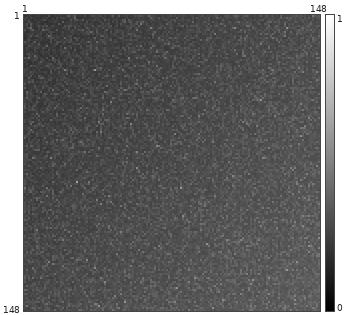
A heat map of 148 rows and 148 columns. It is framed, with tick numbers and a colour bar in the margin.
The texture is fine-grained noise. The halves do not mirror each other. On average the colour sits 30% of the way up the scale. Values rise toward the bottom right.
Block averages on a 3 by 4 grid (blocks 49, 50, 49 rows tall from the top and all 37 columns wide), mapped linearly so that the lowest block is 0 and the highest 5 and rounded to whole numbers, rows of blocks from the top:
0 1 2 3 | 1 2 3 4 | 2 3 4 5
